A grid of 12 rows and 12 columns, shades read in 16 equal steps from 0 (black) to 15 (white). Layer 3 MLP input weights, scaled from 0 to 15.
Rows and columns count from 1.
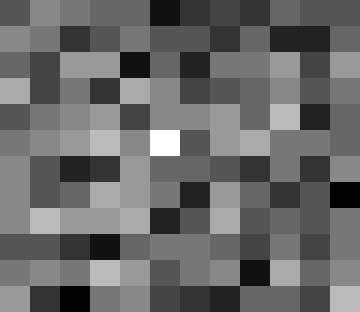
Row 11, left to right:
7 8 7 11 9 5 7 8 1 10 6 8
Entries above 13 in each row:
0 0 0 0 0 1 0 0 0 0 0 0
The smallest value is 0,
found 2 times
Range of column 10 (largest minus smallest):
9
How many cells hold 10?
7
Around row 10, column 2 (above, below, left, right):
11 8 5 3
